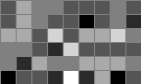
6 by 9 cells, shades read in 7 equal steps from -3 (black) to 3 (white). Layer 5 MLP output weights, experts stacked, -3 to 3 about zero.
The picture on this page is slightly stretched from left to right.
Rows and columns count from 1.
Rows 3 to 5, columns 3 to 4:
-1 2 | -1 -2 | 1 0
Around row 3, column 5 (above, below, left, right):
-1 2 2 1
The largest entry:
3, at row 6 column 5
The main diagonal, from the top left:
-1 1 -1 -2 0 -2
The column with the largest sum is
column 5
